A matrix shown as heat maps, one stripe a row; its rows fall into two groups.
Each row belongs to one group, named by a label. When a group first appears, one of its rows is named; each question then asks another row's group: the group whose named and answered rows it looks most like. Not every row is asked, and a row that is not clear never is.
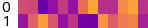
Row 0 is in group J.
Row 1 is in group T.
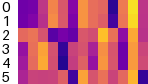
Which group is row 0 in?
J
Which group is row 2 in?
T
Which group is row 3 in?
T
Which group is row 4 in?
T
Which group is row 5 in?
J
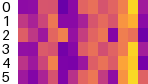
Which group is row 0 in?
J
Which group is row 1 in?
J
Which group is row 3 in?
J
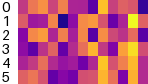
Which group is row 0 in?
T
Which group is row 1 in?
J
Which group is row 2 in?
T
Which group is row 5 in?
T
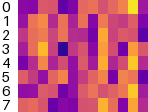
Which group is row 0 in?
J
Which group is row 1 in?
T
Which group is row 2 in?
T
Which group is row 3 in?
T
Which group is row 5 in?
J
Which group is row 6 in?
J
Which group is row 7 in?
T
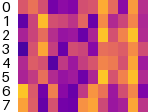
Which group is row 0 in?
T
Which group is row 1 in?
T
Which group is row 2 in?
T
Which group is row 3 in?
T
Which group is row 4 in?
T
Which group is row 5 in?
T
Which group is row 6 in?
J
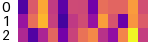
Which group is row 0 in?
T
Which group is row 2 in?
J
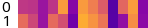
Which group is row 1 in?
J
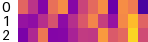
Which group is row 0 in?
J
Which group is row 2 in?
T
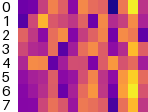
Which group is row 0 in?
J
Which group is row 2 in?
J
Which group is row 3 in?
J
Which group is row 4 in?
T
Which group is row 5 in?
J
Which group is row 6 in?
J
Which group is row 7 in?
J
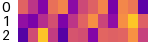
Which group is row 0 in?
J
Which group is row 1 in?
J
